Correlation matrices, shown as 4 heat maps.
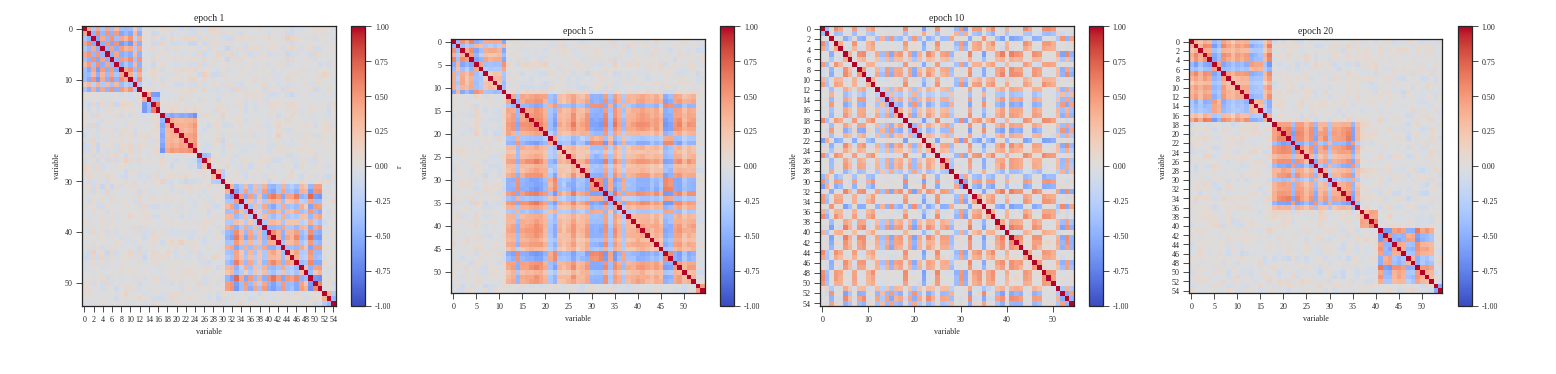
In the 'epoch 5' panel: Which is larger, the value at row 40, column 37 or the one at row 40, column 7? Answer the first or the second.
the second
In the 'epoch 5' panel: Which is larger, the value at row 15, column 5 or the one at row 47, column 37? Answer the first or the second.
the second
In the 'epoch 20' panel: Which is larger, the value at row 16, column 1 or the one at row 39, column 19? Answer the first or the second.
the first
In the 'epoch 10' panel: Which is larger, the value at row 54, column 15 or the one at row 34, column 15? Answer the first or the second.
the first
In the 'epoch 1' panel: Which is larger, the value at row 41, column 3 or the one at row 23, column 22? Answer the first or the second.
the second
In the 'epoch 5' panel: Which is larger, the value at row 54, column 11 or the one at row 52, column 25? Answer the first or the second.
the second
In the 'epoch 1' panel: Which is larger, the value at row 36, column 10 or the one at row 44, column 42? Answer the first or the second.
the second
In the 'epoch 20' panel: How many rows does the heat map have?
55
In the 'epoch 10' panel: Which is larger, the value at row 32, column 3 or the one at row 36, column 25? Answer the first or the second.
the second
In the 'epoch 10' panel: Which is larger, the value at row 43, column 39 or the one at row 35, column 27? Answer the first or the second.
the first
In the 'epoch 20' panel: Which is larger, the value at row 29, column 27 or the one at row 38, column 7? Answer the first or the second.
the second
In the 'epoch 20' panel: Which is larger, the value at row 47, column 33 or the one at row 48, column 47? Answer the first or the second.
the second
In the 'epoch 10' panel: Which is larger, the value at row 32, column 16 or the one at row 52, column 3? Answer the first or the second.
the first
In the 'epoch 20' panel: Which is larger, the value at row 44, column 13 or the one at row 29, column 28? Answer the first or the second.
the second
